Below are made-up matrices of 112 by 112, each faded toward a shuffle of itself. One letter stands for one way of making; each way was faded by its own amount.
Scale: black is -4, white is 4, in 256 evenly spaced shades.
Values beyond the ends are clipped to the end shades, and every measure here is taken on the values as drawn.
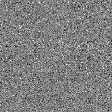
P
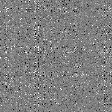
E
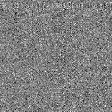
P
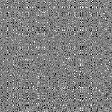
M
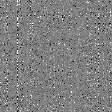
E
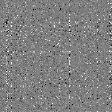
E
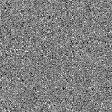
P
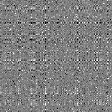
M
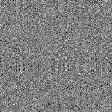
P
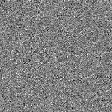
P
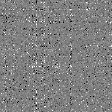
E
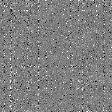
E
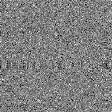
P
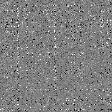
E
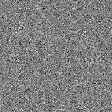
P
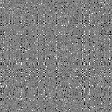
M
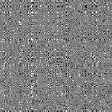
M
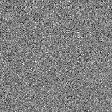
P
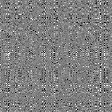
M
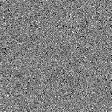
P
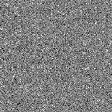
P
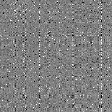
M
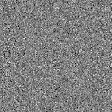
P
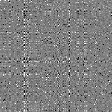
M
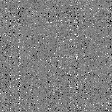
E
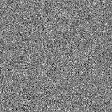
P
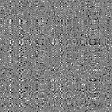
M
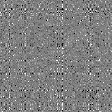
M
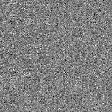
P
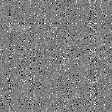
E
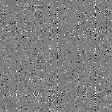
E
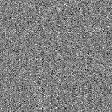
P
